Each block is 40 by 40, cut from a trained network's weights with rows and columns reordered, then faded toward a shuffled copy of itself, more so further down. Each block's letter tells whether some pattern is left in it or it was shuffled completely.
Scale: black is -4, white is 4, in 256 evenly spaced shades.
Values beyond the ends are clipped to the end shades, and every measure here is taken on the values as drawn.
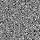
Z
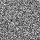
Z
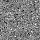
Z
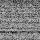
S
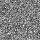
Z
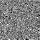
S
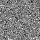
Z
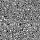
S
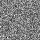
Z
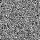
Z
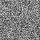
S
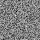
Z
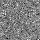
Z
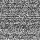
S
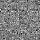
S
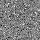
Z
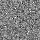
Z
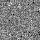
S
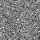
Z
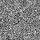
Z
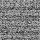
S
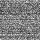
S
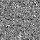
S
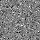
Z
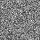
Z
